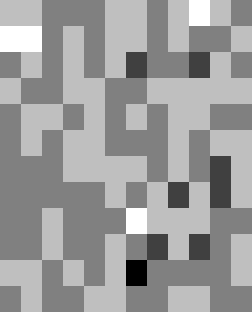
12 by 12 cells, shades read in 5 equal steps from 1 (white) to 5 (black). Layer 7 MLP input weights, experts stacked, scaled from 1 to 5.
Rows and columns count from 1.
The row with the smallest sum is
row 2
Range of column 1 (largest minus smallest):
2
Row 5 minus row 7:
0 -1 -1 1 0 1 0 0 0 -1 -1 1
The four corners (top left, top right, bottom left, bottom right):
2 3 3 3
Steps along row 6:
down up down same up same same down up down same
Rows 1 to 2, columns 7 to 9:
2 3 2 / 2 3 2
